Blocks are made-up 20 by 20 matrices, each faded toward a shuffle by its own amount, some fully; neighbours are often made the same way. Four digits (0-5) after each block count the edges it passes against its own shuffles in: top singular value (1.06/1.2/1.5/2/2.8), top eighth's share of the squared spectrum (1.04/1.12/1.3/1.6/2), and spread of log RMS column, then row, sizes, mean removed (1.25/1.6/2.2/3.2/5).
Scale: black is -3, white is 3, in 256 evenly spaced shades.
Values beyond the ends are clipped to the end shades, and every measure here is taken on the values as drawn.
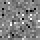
0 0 0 0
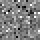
0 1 0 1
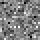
0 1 0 0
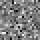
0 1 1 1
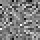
2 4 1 0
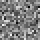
0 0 0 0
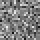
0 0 0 0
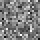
1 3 0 0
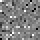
0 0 0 0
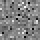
0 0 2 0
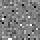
0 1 0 0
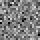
0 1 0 0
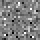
0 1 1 0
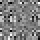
3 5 3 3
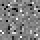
2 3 1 0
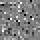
1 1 0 0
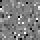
0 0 0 0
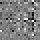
3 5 2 2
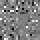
3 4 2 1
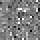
2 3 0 0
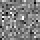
2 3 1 0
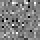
2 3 1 0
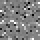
0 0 0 0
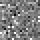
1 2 0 0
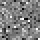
2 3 1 1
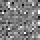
2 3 1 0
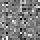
2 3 2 0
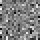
2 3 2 1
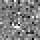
1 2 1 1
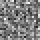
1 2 0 0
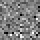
2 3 0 1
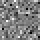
0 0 0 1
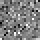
1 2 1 0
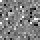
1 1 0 0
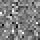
2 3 1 0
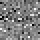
0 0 0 1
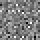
1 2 0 1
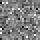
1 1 0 0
